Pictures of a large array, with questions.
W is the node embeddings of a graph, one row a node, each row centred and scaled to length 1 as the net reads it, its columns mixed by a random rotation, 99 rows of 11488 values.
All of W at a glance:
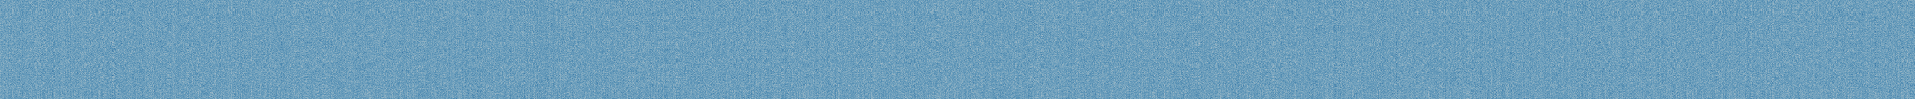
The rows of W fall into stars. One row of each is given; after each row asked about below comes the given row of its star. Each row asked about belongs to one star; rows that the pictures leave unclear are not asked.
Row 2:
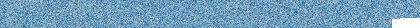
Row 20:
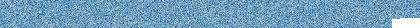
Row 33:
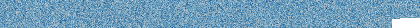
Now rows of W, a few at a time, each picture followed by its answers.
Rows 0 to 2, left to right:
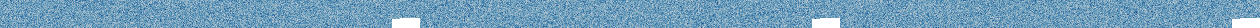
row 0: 20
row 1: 2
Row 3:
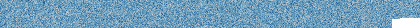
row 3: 33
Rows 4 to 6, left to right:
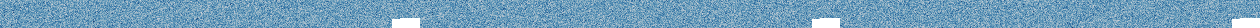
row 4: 2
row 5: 20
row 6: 20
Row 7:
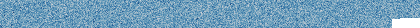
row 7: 2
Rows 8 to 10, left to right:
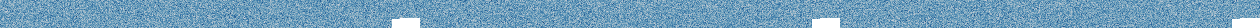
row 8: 20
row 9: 33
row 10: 33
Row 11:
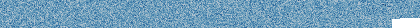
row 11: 2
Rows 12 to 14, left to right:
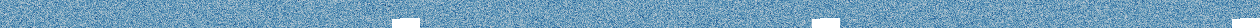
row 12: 2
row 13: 2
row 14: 2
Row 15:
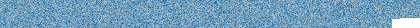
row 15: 2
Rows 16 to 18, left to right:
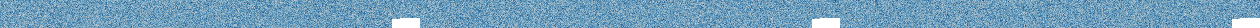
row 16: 20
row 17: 20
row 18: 20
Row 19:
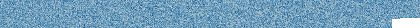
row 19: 2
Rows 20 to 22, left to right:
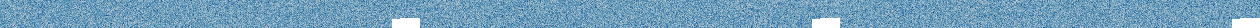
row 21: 33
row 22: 20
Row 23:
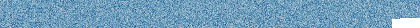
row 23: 2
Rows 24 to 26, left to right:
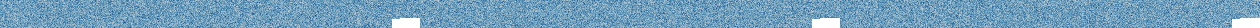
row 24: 20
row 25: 2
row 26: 33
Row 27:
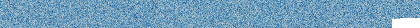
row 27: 2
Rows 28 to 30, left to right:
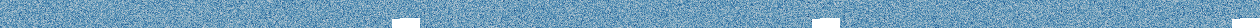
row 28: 2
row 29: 33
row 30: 2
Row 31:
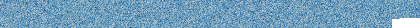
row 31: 20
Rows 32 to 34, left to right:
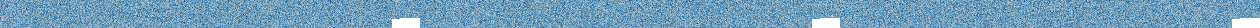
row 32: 20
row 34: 20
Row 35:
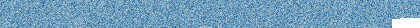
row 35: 33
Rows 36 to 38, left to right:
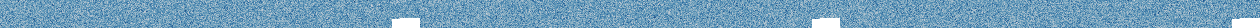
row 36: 20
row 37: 33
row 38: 20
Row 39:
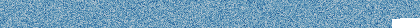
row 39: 2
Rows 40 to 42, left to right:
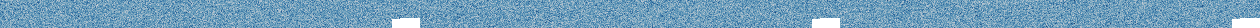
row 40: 2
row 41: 20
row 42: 20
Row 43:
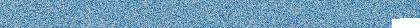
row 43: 20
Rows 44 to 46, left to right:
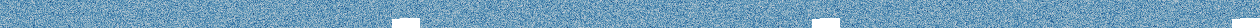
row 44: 20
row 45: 20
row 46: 2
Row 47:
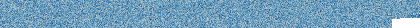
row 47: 20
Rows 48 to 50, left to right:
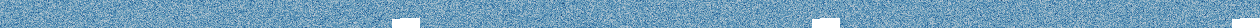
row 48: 2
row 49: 33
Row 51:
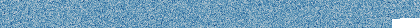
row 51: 33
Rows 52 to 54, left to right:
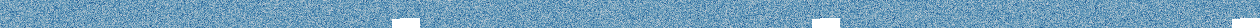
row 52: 20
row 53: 2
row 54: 20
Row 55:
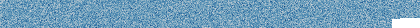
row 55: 2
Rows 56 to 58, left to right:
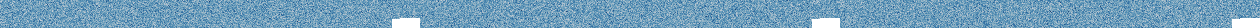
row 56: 20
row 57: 20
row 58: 2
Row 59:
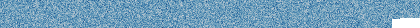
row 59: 33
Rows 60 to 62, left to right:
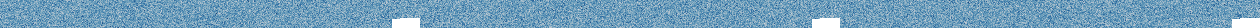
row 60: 33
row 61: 33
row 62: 2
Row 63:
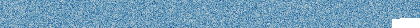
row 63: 20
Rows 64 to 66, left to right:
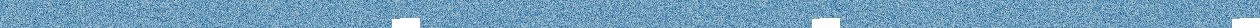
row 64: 20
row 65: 20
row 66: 20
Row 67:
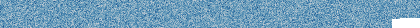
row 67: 20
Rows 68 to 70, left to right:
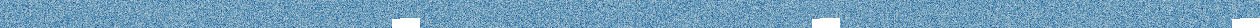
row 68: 2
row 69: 33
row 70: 2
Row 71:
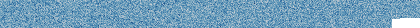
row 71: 2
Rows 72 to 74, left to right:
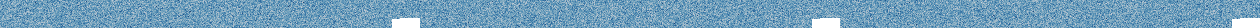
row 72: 20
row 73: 2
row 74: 20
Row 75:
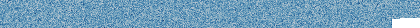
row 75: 33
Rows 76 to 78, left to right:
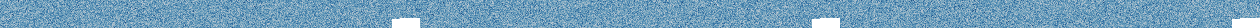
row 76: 20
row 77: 20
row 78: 33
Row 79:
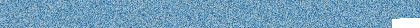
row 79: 20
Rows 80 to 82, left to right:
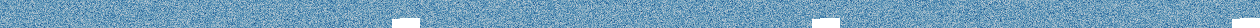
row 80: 20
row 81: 2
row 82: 20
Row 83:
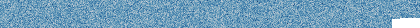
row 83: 20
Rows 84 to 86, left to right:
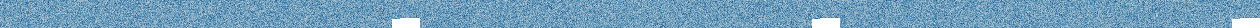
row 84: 2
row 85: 2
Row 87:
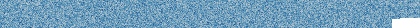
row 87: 33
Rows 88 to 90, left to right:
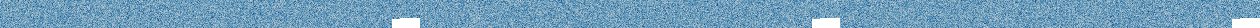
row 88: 20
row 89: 33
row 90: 2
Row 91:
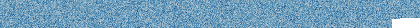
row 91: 2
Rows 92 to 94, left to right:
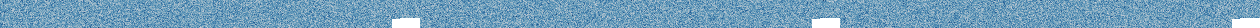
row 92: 33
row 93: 2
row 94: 2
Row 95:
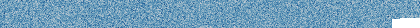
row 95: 33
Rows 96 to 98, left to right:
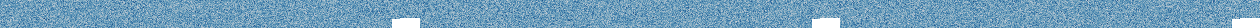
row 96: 2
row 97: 33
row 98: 2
